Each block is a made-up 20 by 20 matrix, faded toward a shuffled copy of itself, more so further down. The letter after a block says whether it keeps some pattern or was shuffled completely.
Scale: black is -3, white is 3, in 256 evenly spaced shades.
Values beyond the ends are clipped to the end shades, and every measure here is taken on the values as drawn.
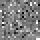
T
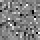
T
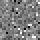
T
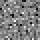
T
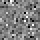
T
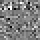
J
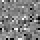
J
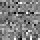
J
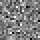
T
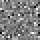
T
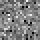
T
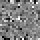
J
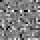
J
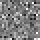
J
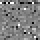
J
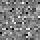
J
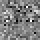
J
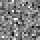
T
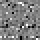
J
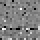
J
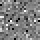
T
